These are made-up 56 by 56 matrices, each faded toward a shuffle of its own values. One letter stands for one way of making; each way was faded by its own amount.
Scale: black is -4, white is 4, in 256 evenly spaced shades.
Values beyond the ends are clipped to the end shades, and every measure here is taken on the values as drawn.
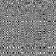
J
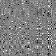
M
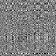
J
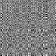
J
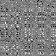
M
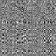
J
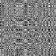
J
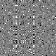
M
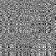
J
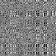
J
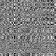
J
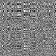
J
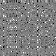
M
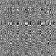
J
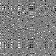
M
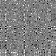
M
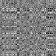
J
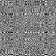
J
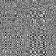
J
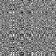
J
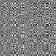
J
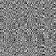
J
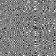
M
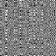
J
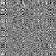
J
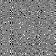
M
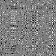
M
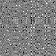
M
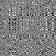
M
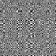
J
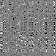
M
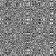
J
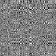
J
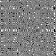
M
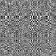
J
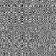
J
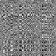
J
